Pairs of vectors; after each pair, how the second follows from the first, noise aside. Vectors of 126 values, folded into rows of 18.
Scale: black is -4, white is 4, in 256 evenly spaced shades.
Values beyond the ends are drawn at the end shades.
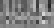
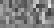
sign-scrambled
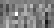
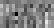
negated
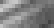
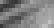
negated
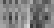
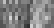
negated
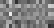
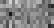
sign-scrambled
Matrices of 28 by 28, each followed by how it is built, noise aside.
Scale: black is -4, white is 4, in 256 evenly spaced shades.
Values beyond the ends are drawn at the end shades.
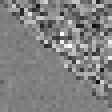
upper triangular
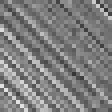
Toeplitz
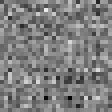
low rank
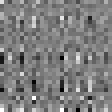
low rank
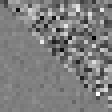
upper triangular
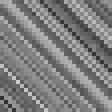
Toeplitz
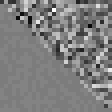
upper triangular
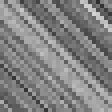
Toeplitz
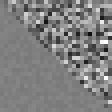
upper triangular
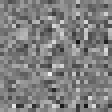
low rank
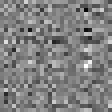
low rank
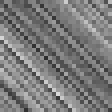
Toeplitz
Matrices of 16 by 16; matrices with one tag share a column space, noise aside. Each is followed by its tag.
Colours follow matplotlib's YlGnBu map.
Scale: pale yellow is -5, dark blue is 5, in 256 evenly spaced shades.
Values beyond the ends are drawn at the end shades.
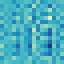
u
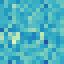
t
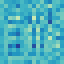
u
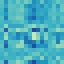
t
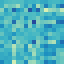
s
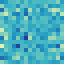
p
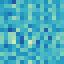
t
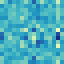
t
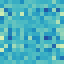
p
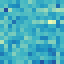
s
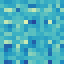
s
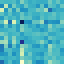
s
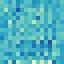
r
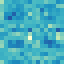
t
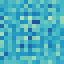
u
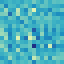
p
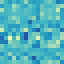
t
